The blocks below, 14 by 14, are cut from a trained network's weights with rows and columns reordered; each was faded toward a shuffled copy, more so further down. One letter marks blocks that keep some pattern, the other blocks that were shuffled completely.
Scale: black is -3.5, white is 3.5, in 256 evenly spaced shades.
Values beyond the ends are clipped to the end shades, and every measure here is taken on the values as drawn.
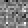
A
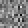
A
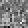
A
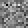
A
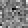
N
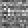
A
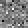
N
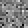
N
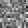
A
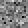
N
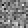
N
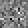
A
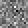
N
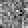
N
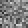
A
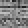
A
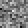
N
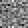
N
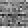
A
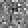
A
